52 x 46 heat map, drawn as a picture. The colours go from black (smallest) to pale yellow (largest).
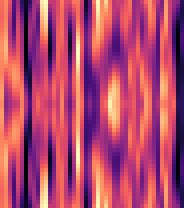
Mirror symmetry: top to bottom. Slope: none. Grain: streaks running down.
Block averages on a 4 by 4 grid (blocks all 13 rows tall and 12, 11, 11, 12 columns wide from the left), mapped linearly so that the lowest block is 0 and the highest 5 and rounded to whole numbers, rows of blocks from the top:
2150
3232
3232
2150
